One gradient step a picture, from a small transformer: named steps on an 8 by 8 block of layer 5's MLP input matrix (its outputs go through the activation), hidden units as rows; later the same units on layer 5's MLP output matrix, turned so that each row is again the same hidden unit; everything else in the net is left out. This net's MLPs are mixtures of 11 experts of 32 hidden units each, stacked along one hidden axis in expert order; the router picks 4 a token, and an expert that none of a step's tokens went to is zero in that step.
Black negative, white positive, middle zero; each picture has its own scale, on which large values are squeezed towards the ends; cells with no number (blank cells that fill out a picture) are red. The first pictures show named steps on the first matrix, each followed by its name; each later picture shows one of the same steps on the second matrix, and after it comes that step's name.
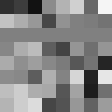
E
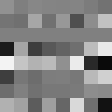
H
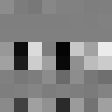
H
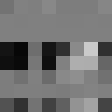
H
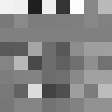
E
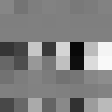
H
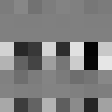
H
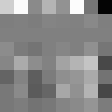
E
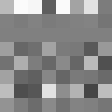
E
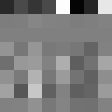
E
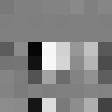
H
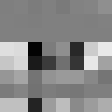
H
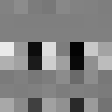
H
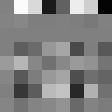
E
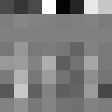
E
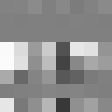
H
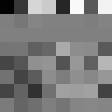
E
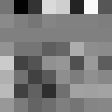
E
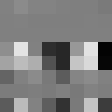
H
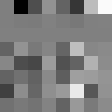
E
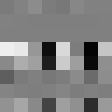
H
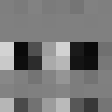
H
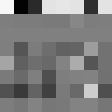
E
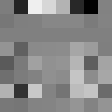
E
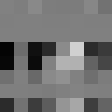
H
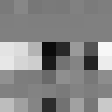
H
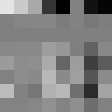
E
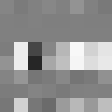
H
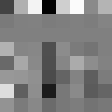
E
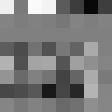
E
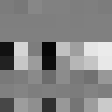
H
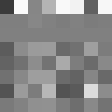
E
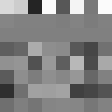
E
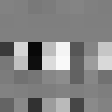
H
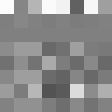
E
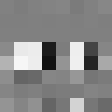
H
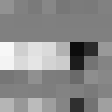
H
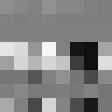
H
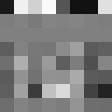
E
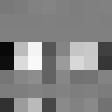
H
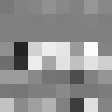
H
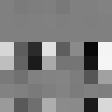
H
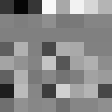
E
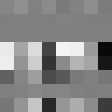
H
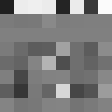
E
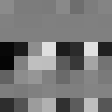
H
